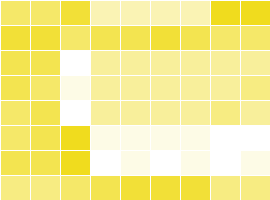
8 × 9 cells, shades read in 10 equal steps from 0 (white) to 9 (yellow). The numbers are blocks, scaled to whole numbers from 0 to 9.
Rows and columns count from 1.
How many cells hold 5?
6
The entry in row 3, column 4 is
4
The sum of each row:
50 63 38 39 38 26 26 57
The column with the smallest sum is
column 4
